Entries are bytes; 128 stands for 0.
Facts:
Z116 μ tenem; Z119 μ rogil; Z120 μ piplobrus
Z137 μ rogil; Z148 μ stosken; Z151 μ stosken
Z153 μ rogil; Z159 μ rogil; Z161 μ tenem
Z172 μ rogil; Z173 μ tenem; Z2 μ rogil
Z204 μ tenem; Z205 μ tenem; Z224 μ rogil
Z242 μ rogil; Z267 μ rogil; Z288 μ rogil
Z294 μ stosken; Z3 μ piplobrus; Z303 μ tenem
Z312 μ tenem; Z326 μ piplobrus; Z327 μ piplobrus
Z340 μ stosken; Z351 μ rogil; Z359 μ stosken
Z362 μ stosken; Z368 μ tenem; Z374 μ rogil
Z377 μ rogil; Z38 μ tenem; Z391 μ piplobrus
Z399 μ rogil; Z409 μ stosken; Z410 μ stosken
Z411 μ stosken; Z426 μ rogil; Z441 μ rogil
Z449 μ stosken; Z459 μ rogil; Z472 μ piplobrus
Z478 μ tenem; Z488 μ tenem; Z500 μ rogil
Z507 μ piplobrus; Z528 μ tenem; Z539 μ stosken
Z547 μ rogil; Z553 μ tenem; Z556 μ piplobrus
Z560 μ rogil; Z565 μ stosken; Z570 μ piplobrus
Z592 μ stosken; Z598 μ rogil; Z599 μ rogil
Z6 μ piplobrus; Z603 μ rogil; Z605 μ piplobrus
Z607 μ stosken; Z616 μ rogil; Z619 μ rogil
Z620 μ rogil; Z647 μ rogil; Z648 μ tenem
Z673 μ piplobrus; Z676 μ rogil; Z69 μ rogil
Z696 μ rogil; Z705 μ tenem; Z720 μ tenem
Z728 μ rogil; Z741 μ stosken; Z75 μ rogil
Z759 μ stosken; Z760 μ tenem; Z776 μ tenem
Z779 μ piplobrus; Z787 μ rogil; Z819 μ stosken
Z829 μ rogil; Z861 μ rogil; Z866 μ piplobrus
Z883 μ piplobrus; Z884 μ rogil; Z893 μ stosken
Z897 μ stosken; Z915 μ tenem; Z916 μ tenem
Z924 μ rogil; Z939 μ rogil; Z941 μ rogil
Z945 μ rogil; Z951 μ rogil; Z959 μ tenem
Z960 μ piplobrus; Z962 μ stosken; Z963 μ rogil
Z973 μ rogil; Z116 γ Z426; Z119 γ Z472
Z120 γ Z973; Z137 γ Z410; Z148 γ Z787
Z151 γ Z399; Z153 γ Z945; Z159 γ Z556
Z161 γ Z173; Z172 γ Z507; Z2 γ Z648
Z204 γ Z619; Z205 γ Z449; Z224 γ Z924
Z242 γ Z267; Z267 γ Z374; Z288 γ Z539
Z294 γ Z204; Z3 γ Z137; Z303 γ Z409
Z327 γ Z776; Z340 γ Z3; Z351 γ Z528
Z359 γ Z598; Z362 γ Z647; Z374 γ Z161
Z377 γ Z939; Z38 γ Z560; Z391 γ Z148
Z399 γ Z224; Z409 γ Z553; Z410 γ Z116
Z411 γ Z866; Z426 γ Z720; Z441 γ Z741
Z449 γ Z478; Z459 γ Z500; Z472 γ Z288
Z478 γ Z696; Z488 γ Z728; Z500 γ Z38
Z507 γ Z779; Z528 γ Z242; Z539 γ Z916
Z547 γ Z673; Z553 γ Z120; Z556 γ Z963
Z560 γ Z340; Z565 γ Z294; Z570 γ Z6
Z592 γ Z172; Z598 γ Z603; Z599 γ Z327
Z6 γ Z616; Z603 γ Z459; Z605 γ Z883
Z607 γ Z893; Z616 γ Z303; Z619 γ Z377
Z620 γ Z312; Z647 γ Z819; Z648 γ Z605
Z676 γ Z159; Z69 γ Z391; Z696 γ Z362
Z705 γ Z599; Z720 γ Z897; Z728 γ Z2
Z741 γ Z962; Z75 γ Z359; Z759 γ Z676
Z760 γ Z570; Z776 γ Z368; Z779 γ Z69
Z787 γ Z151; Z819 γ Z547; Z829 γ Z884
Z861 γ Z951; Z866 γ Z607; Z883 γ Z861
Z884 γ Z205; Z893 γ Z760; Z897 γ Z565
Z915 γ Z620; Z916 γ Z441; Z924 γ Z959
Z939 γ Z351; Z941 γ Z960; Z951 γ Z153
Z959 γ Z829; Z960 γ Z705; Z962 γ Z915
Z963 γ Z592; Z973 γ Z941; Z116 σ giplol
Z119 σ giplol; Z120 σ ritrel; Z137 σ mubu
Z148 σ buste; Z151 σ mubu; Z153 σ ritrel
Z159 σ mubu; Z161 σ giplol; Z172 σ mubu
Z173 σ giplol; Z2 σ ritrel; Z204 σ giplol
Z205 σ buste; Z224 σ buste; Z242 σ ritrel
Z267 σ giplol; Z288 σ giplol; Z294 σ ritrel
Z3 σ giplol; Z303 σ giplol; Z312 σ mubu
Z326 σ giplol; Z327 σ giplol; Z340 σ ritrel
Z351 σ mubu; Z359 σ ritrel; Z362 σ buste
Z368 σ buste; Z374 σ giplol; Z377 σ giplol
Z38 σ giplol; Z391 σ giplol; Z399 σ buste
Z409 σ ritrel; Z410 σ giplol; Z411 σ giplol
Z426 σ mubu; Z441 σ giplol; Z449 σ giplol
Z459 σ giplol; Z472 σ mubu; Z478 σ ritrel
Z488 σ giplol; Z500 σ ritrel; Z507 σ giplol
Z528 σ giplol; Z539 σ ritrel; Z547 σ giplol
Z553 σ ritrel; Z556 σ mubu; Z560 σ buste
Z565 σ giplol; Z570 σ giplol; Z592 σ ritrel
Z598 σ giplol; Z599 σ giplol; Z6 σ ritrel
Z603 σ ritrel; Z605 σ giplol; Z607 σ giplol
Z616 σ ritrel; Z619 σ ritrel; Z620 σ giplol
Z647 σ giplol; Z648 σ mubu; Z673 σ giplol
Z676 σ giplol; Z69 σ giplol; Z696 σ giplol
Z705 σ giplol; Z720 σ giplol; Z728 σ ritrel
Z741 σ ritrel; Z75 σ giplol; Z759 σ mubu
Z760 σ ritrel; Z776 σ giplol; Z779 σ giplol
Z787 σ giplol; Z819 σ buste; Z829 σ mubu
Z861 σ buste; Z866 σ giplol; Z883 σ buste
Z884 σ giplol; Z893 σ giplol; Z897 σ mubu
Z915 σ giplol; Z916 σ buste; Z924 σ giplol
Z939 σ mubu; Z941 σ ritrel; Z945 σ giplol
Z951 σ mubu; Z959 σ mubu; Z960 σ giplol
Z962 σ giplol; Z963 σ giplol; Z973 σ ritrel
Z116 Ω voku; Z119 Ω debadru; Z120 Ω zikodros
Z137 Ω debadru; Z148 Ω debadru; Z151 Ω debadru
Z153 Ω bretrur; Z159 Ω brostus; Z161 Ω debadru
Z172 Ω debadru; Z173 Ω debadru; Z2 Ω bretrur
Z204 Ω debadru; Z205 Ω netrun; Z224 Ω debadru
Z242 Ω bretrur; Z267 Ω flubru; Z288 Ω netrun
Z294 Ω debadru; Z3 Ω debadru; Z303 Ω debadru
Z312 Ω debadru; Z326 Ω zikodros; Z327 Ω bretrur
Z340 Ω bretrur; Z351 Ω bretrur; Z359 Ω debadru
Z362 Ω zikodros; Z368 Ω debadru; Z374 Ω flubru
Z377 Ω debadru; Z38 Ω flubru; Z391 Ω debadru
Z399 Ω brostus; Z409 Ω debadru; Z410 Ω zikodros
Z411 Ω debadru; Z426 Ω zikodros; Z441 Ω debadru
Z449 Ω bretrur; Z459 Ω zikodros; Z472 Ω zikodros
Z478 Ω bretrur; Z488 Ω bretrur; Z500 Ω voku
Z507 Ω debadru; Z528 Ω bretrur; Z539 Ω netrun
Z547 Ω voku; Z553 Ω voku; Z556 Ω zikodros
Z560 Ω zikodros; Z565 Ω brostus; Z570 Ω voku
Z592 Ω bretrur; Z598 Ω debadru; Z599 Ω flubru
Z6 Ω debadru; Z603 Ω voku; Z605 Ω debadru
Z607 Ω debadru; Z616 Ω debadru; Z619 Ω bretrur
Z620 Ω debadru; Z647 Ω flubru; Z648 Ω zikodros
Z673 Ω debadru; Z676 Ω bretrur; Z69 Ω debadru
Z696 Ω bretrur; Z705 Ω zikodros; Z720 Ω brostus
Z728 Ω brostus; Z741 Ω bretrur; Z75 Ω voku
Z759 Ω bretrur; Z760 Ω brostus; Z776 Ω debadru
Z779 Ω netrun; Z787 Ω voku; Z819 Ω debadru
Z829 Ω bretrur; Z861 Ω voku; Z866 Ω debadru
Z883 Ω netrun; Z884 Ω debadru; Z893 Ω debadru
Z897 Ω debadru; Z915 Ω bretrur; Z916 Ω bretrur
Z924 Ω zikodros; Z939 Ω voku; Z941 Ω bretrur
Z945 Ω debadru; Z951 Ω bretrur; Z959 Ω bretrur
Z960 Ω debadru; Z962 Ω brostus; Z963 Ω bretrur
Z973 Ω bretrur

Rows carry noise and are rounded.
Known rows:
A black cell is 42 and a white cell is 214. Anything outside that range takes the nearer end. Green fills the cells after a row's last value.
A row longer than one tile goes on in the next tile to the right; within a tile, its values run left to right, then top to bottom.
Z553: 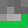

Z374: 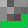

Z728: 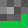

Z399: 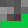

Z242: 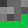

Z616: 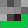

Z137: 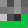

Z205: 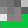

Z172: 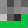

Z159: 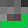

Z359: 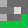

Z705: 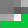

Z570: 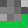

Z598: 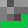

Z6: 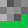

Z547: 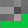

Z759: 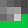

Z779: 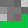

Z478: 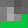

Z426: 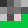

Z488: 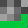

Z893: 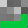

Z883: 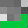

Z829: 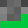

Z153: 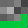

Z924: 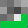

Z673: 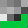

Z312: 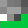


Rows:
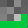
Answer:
Z939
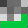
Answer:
Z556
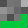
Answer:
Z75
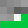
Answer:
Z326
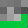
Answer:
Z116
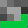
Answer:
Z565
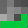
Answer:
Z760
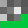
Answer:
Z897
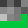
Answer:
Z959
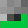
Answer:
Z945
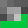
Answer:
Z340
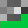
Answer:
Z294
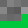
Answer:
Z787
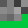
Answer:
Z449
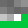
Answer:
Z648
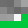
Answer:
Z120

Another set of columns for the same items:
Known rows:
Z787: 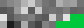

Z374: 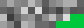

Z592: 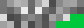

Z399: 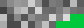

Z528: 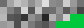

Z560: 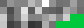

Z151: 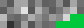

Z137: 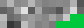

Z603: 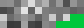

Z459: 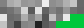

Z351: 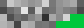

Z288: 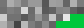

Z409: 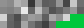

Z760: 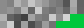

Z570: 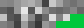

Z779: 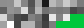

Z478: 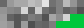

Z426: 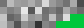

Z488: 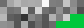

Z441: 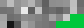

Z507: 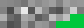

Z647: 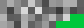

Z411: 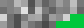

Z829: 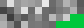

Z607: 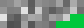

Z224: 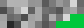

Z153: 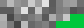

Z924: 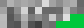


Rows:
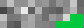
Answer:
Z172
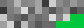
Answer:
Z883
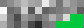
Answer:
Z705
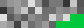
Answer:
Z728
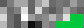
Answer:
Z362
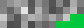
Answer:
Z819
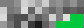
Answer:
Z553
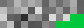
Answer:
Z720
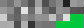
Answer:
Z539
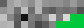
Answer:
Z205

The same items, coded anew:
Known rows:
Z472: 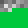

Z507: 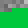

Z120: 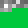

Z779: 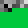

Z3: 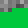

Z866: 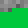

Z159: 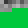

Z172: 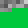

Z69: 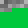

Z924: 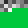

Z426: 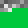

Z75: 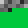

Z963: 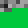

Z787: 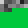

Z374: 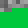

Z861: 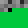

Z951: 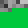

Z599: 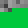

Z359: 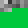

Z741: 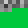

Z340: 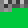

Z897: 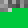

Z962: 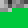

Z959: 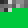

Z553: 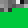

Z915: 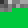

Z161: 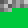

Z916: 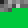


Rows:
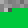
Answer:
Z616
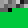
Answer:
Z570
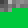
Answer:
Z488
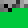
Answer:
Z288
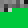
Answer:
Z449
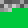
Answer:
Z459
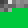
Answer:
Z528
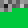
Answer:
Z592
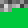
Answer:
Z560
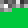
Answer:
Z760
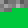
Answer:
Z224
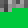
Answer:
Z829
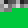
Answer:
Z399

